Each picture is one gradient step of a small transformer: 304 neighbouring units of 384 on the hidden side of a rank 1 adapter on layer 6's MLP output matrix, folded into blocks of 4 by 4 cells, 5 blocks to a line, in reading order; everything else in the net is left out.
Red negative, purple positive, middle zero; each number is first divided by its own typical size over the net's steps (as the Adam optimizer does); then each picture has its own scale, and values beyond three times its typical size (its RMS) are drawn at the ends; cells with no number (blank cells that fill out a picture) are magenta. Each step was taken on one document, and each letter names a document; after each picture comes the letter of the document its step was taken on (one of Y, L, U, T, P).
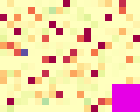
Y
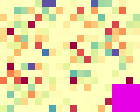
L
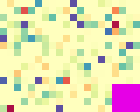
Y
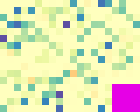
Y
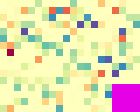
Y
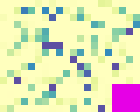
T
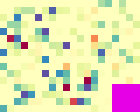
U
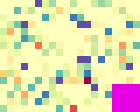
L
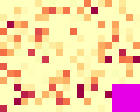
U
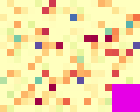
T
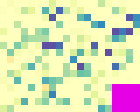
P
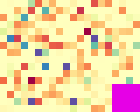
L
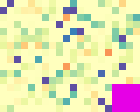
P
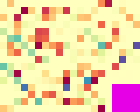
U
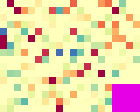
Y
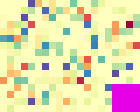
L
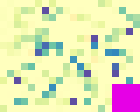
T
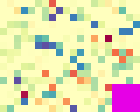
T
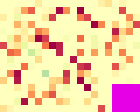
U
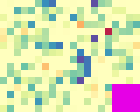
L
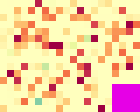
L
